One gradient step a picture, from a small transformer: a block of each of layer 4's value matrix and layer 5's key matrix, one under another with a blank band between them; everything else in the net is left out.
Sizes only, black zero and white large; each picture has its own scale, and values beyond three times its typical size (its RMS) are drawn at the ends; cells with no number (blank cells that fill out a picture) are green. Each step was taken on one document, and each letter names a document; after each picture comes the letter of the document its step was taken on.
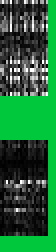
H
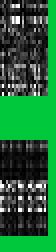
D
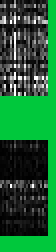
D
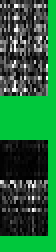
D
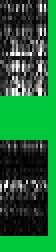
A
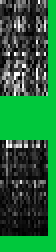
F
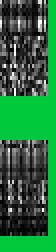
F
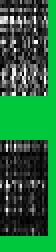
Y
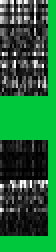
Y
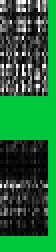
F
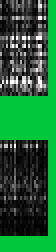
A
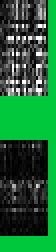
A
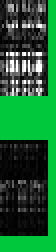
A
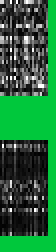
H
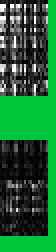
Y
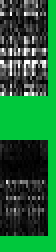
H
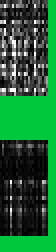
D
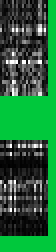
A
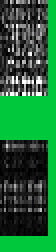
A
